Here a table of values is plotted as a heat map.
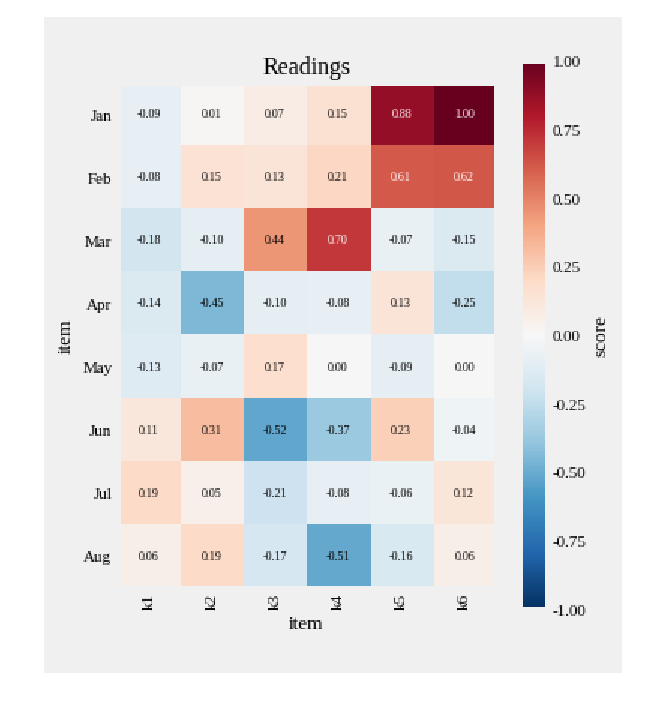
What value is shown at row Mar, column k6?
-0.15
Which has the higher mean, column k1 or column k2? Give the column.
k2
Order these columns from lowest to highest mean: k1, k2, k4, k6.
k1, k4, k2, k6
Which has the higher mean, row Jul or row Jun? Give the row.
Jul
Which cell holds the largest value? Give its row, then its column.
Jan, k6
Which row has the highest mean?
Jan
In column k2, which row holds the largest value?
Jun
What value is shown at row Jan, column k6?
1.00
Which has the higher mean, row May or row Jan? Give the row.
Jan
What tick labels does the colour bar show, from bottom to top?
-1.00, -0.75, -0.50, -0.25, 0.00, 0.25, 0.50, 0.75, 1.00
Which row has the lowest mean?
Apr
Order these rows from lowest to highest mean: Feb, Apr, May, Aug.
Apr, Aug, May, Feb
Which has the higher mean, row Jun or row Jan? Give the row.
Jan
